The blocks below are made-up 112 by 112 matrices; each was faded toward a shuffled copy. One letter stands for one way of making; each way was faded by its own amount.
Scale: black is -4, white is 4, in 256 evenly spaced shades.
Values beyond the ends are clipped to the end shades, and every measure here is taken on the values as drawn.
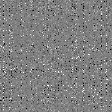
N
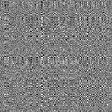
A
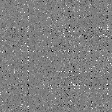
N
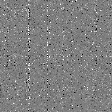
N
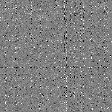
N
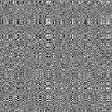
A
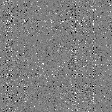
N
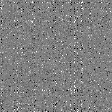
N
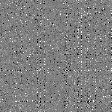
N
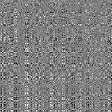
A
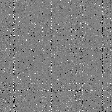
N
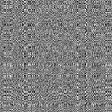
A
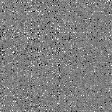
N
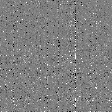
N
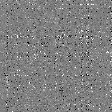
N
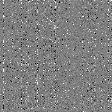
N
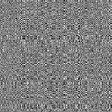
A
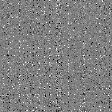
N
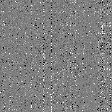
N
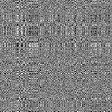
A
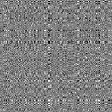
A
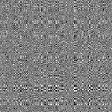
A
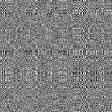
A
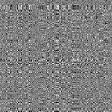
A
